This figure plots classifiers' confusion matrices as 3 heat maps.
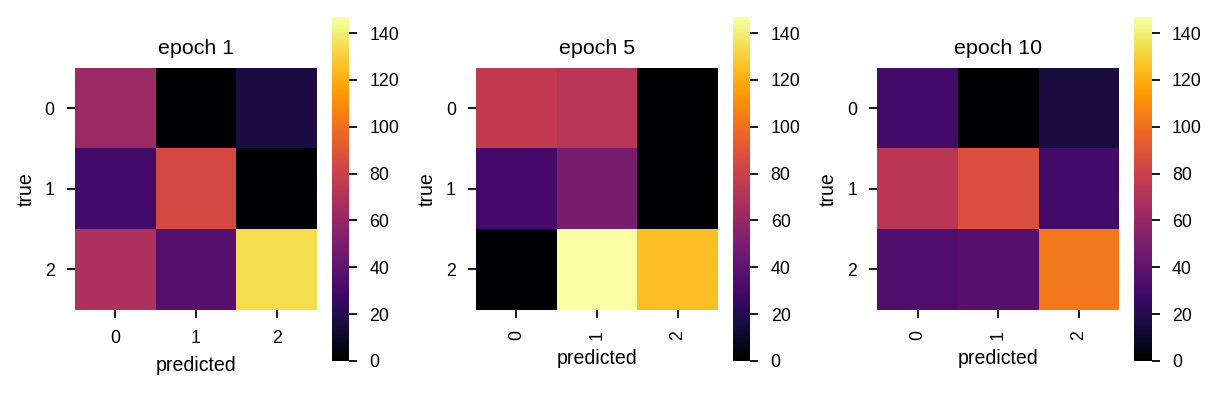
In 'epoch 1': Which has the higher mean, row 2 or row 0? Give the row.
2
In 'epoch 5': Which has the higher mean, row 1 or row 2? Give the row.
2
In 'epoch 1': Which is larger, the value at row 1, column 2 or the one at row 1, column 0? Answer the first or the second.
the second
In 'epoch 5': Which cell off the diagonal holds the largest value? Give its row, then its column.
2, 1
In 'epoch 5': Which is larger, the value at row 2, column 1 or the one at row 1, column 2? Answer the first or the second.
the first
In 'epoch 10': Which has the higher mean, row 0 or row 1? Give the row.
1
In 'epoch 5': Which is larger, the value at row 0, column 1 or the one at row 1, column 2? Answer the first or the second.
the first
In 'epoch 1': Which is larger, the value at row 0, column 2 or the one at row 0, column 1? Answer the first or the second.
the first
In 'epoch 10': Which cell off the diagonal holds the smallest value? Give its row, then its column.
0, 1
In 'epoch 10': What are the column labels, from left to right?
0, 1, 2
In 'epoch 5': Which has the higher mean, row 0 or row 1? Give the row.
0
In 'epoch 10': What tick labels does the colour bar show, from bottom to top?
0, 20, 40, 60, 80, 100, 120, 140
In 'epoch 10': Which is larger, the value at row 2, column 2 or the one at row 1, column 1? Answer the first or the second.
the first
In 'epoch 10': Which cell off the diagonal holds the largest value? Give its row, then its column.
1, 0
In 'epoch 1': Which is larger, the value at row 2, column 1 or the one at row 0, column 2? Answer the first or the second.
the first
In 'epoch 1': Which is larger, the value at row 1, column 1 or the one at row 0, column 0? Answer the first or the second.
the first
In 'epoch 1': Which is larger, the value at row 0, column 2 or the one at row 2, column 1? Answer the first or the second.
the second
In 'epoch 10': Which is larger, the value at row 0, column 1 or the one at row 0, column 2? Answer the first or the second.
the second
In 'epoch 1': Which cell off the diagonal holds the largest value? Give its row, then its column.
2, 0
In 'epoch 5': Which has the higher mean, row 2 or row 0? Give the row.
2
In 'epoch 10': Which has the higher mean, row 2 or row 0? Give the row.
2
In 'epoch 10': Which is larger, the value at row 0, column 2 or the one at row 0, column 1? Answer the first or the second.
the first
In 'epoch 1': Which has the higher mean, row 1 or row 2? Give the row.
2
